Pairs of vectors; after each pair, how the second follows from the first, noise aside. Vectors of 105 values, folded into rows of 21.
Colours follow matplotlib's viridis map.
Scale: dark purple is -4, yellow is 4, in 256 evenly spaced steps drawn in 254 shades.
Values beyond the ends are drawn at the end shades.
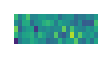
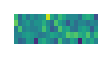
shuffled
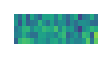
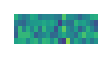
shuffled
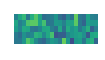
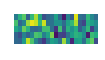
scaled up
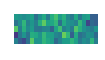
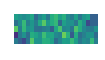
copied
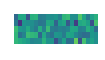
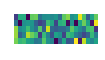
scaled up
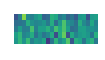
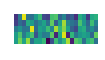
scaled up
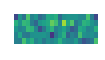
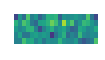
copied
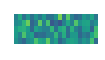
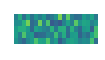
copied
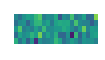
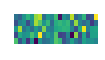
scaled up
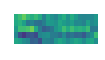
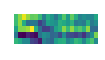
scaled up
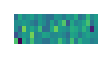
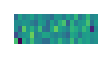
copied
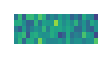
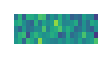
copied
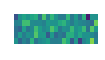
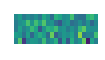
shuffled
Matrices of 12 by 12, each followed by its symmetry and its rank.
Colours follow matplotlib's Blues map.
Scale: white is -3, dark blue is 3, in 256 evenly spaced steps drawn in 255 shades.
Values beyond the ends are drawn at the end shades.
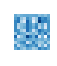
neither, rank two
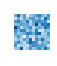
antisymmetric, full rank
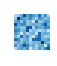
symmetric, full rank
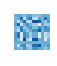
antisymmetric, rank two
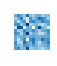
antisymmetric, rank two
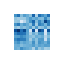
neither, rank two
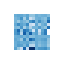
antisymmetric, rank two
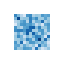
symmetric, full rank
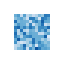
antisymmetric, full rank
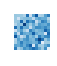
symmetric, full rank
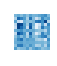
neither, rank two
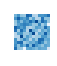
symmetric, full rank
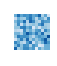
antisymmetric, full rank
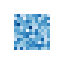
antisymmetric, full rank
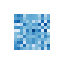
neither, rank two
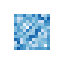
symmetric, full rank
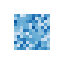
antisymmetric, full rank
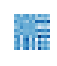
antisymmetric, rank two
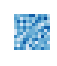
antisymmetric, full rank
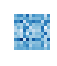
neither, rank two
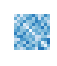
symmetric, full rank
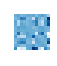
antisymmetric, rank two
